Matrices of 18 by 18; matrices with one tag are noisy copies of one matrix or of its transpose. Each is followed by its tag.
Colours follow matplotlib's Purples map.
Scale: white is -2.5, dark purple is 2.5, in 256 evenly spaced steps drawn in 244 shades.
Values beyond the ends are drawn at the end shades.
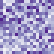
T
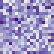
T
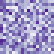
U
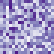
U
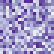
U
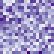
T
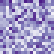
U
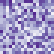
U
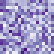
U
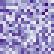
U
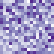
T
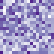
T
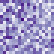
T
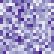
T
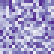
U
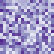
U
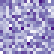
U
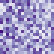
T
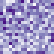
T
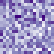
U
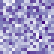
T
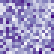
T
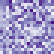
U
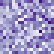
U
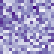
T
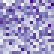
T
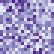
T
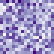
T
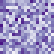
U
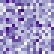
T
